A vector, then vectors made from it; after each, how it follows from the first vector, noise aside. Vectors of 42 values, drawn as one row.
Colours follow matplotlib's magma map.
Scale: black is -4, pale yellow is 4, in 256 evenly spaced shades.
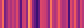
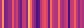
copied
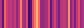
negated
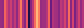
negated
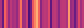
negated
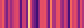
copied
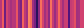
copied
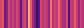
copied
